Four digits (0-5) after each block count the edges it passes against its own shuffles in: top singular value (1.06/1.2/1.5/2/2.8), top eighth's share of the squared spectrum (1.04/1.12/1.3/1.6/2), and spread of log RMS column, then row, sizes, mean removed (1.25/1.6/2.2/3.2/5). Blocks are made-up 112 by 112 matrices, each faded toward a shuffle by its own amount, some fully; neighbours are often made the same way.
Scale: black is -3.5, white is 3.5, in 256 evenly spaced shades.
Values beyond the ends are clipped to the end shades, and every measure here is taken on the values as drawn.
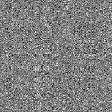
4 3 2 2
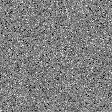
1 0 0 0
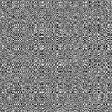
5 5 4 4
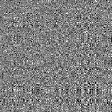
5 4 3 3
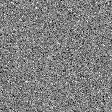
0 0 0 0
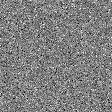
0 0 0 0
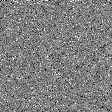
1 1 0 1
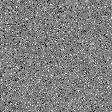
1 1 0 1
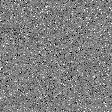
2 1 0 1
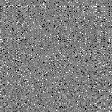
4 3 2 2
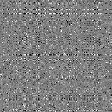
5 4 2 3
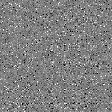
4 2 1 1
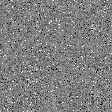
3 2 0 1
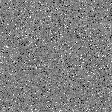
2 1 0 0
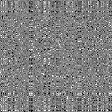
5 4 3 3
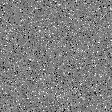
0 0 0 0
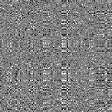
5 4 3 3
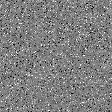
2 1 0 0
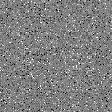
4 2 0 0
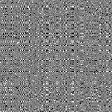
5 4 3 3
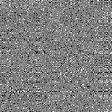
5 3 2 2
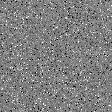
3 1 0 0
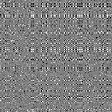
5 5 4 4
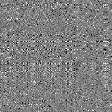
5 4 2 3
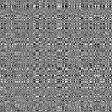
5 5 4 4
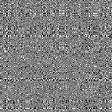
5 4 3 3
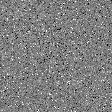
2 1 0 0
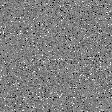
3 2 0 1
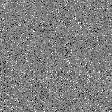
3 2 1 1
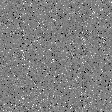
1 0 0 0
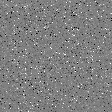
0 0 0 0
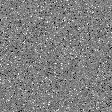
2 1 0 0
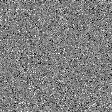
0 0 0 2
